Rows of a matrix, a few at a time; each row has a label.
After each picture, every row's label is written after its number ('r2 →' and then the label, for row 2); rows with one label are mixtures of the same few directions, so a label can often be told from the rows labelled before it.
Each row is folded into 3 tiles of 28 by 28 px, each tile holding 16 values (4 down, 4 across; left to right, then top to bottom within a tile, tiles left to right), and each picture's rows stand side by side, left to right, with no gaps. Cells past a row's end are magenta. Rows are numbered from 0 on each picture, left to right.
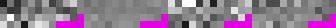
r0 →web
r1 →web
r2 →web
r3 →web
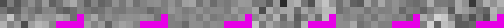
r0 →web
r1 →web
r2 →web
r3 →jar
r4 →web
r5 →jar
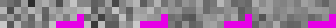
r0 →jar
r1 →jar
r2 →jar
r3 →web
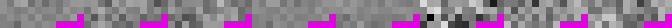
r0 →web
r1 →web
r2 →jar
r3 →web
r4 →web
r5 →web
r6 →jar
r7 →jar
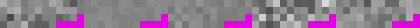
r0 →web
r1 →jar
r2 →jar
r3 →web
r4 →jar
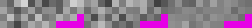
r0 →web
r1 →web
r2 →web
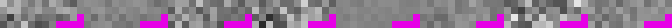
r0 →web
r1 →web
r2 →jar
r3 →jar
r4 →web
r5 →jar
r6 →web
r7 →jar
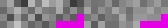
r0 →web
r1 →jar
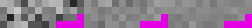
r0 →web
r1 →web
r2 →web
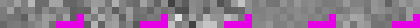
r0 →jar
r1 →jar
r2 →web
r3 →web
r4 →jar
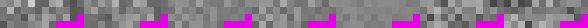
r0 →jar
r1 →jar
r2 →jar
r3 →jar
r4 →web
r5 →web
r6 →web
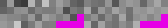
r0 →web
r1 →jar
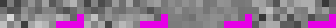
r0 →web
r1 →web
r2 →jar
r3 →web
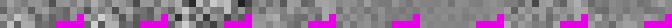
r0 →jar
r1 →jar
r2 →web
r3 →jar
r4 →jar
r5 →jar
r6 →jar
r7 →web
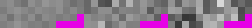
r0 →web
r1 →web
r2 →jar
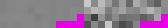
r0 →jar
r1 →web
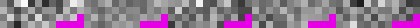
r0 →web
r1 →web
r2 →jar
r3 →jar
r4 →web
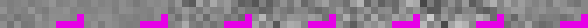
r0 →jar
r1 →jar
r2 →web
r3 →web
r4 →web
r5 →web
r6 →web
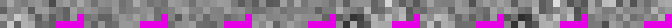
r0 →jar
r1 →jar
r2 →web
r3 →web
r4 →jar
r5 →jar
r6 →jar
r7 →web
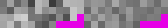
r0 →jar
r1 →jar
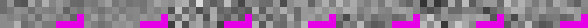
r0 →web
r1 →web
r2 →jar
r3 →jar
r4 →web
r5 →web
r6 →web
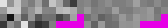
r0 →web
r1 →jar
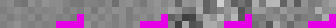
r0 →web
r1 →jar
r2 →jar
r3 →web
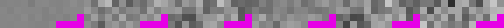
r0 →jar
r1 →web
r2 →jar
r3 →web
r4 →jar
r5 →jar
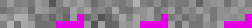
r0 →jar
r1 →jar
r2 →jar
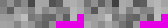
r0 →jar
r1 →jar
